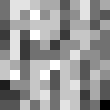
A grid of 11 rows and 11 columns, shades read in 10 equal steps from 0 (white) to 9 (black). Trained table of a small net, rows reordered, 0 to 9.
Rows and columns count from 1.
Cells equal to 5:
21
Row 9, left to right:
8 4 4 2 3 6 2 1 5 3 6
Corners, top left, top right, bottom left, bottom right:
5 3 6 9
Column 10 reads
5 5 6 3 5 4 4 2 3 3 5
